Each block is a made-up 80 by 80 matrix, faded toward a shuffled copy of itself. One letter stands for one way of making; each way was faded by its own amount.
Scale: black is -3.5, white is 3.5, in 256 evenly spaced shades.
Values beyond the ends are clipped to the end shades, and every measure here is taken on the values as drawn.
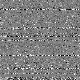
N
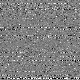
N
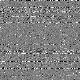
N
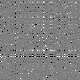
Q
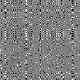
Q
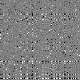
Q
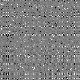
Q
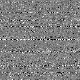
N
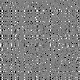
Q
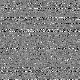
N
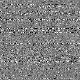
N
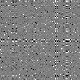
Q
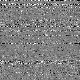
N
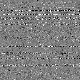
N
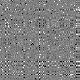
Q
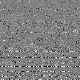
N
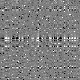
Q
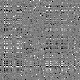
Q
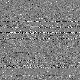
N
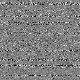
N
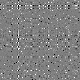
Q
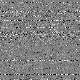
N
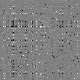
Q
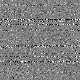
N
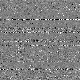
N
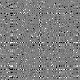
Q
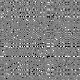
Q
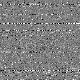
N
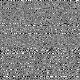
N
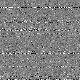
N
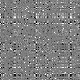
Q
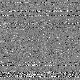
N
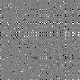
Q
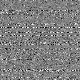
N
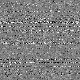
N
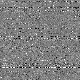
N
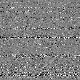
N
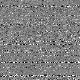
N
